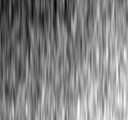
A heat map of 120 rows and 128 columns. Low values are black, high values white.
Histogram: bell-shaped. Lone odd cells: none. Grain: streaks running down. Slope: up to the bottom right. Ninth with the lowest average: top left. Ninth with the highest average: bottom right.
